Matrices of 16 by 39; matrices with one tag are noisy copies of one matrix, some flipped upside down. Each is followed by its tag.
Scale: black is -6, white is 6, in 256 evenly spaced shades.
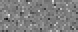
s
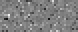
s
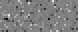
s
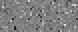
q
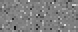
q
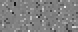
q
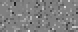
q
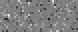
s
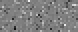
q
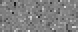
q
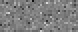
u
